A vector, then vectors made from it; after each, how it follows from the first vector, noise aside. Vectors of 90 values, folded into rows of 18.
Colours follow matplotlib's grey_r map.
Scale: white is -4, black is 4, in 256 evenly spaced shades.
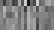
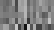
reversed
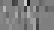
partly zeroed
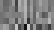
reversed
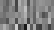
reversed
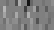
partly zeroed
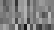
reversed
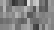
sign-scrambled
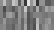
negated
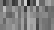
copied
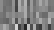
reversed
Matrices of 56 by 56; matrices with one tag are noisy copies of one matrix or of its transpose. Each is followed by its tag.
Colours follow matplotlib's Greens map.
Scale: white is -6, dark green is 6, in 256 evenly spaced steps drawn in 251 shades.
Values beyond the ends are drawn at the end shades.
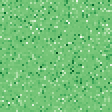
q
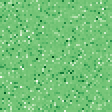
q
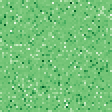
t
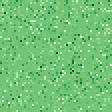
q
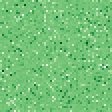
t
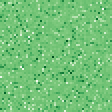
q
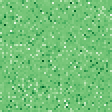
t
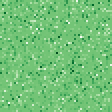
q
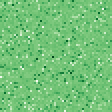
q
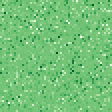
q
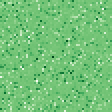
q
